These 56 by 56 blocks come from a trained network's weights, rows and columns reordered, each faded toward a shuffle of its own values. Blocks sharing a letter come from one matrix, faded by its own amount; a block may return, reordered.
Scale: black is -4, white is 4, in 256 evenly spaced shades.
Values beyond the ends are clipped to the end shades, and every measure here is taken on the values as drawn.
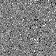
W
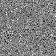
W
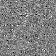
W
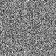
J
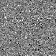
W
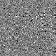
W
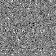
W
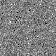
W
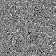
W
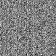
J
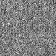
J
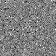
W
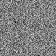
J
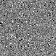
W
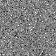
W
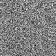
J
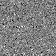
W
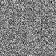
J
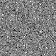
W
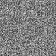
J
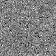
W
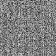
J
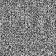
J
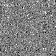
W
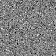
W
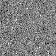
W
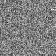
J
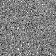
W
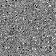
W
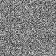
J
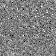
W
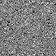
W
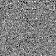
W
